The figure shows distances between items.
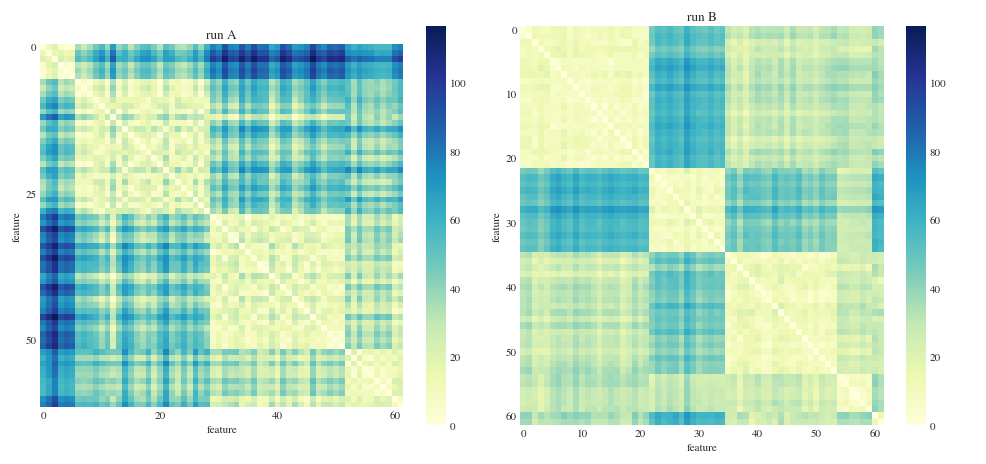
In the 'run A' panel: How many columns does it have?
62
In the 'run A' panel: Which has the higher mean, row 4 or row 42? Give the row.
4
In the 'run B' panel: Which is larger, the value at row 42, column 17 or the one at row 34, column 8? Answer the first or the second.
the second
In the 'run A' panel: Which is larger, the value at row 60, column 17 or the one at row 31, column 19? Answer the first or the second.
the second
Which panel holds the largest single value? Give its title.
run A
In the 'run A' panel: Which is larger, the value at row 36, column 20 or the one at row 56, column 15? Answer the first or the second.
the first
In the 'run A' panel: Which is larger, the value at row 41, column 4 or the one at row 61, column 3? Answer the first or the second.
the first
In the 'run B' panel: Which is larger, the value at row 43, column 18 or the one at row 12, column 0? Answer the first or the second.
the first
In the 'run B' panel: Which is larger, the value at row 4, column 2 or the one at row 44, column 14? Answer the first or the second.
the second
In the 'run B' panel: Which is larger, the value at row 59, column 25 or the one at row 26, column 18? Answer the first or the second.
the second
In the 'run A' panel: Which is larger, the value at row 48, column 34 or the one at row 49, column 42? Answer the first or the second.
the first
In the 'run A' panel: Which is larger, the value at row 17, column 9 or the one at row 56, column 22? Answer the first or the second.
the second
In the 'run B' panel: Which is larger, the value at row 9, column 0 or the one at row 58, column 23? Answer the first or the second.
the second
